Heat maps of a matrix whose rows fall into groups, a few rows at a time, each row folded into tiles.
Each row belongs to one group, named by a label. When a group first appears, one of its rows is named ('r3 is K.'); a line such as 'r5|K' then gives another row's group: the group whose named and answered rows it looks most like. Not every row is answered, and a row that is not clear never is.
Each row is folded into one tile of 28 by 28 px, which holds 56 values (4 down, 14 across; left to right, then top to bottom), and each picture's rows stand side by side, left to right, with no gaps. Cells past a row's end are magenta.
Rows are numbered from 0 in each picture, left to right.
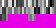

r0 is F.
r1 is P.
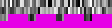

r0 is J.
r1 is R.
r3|P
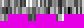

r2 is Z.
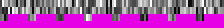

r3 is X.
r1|Z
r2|J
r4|F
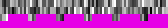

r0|Z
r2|J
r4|F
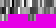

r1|F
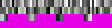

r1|P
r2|F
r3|Z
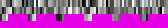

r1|Z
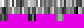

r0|F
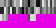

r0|X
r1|X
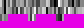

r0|Z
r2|R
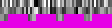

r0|J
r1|X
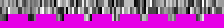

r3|J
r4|X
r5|Z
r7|Z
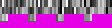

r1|J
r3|X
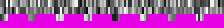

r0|Z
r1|J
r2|X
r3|X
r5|X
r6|J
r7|X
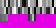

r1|P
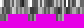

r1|F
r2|J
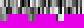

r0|P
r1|R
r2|Z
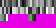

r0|R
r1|J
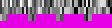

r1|F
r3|X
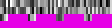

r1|Z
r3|R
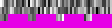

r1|R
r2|R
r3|Z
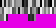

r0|X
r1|F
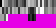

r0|R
